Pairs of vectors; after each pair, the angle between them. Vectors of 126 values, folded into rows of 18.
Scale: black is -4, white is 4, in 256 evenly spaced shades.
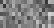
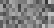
nearly parallel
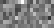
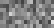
partly opposed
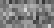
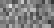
partly aligned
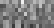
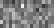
orthogonal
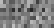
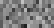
partly aligned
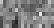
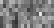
nearly parallel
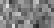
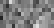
nearly opposite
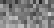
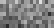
nearly opposite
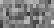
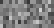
partly opposed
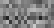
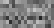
nearly parallel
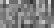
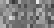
partly aligned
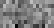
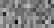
orthogonal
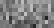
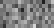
partly opposed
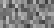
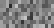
partly aligned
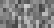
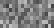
partly opposed
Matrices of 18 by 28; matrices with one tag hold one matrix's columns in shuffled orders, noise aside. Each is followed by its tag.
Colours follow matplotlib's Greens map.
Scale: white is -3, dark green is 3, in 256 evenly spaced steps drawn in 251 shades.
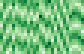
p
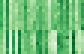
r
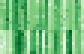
r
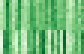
r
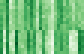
r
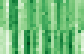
r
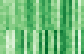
r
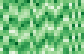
p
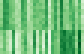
r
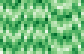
p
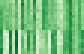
r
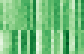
r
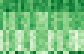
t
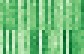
r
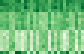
t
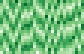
p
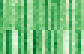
r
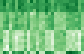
t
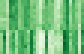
r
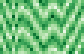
p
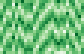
p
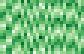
p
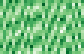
p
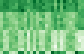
t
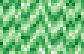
p
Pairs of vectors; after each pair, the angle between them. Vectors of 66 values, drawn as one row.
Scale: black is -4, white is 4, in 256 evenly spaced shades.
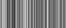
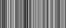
nearly opposite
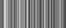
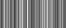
partly aligned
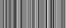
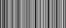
partly opposed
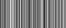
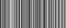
nearly parallel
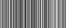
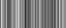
orthogonal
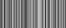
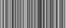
nearly opposite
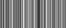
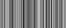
nearly opposite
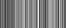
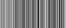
nearly opposite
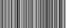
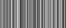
nearly opposite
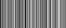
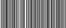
nearly opposite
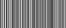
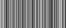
partly aligned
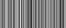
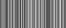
nearly opposite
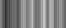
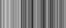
nearly opposite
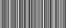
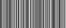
nearly opposite
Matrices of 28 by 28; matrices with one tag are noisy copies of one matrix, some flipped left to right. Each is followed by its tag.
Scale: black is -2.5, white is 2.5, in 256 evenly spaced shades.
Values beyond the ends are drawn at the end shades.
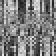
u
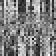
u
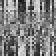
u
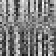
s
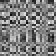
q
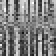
s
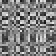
q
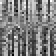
s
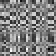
q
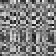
q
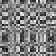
q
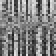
s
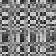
q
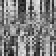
u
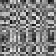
q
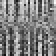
s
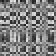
q
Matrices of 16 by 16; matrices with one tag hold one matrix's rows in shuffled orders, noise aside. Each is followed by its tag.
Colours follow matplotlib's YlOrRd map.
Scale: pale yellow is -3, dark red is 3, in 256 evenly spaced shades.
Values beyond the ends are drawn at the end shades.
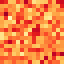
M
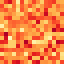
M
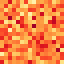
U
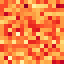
M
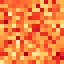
M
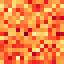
M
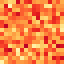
M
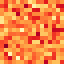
M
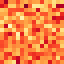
M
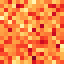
U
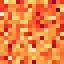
U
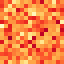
U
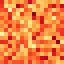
U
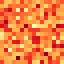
M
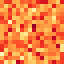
U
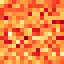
M
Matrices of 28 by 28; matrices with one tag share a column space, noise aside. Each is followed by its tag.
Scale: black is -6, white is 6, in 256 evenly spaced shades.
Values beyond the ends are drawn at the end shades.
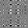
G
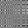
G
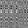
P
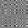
G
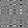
G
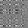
G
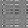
G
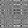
G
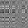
P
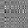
P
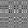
P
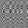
P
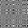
G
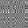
P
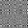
G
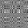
P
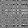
G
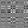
P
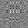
P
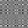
G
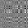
P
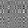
P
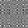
G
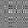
P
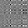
G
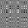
P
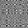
G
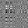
P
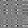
G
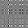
G
